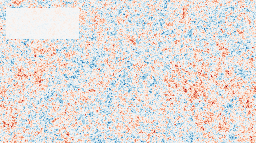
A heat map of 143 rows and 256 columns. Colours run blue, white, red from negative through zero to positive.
Histogram: bell-shaped. Stripes: none. Calmest part: top left. Slope: none. Mirror symmetry: none. Odd patch: calmer, in the top left.
